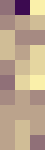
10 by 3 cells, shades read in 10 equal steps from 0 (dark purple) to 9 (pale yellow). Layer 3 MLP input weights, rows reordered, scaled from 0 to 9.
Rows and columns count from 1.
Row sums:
13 18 17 21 20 21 16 18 19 17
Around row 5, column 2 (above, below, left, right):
6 8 5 8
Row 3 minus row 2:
2 -1 -2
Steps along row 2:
up up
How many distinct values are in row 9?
2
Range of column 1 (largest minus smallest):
3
